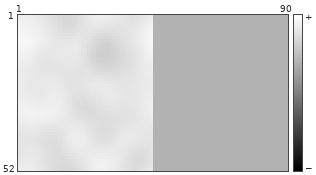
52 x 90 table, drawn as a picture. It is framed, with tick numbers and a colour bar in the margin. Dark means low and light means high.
It is made of 1 by 2 panels. Panel 1,1: very high, smooth, faint in contrast. Panel 1,2: high, flat.
